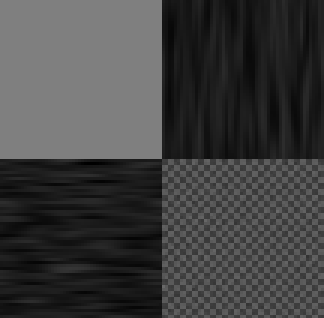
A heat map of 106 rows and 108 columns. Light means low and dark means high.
The table splits into 2 rows of 2 panels. Panel 1,1: middling, flat. Panel 1,2: very high, streaked downward, faint in contrast. Panel 2,1: very high, streaked across, faint in contrast. Panel 2,2: high, checkered.
